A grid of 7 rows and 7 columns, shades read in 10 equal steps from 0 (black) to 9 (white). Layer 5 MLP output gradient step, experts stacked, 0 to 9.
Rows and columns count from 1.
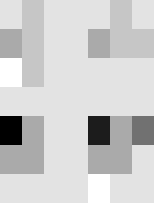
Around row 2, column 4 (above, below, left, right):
8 8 8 6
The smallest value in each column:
0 6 8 8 1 6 4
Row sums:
54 49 56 56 33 48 57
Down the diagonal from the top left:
8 7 8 8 1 6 8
